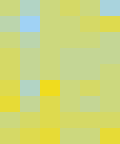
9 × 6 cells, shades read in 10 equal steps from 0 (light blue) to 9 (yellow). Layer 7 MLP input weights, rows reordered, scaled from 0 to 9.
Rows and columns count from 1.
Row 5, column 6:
5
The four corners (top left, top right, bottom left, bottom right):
5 1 6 8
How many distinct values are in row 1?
4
